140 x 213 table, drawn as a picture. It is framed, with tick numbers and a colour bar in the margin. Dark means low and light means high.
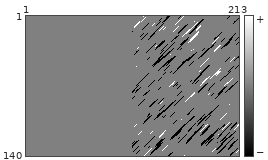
Neither half mirrors the other. On average the colour sits 50% of the way up the scale. A vertical seam about 50% of the way across splits the table, and the left part is calmer. The grain runs diagonally up to the right.
